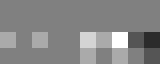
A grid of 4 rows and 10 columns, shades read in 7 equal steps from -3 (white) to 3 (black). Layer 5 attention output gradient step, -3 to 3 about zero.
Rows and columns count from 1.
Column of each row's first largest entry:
1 1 10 10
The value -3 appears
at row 3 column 8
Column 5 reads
0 0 0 0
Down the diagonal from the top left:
0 0 -1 0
